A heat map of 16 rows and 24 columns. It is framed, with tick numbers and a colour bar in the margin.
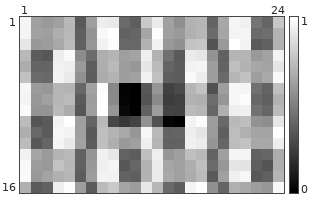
Stripes: upright, repeating 6 times. Odd patch: lower, in the centre. Ninth with the lowest average: centre.
